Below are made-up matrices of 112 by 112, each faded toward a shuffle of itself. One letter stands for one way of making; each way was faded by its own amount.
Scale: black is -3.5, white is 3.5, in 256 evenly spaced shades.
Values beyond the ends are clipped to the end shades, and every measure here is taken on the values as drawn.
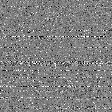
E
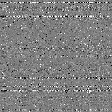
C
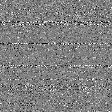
E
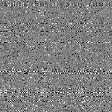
C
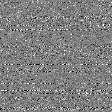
E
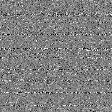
E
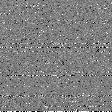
E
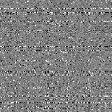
C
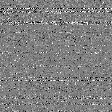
E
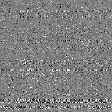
C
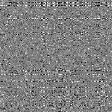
C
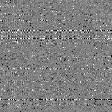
C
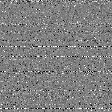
E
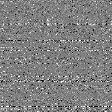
C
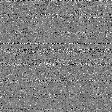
E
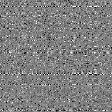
C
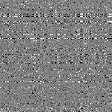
C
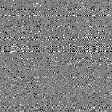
C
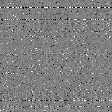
C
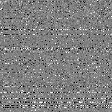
C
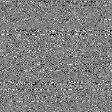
E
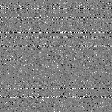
C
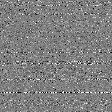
E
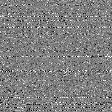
E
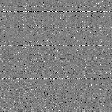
C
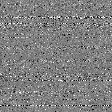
E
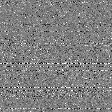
E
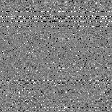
C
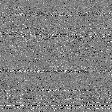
E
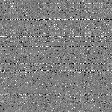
C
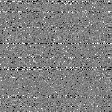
C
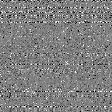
C
